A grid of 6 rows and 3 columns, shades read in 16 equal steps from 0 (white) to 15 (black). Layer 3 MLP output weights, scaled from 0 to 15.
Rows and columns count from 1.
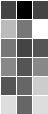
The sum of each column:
42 62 33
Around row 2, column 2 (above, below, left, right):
15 11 4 0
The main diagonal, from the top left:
11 8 10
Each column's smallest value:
2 8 0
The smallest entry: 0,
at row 2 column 3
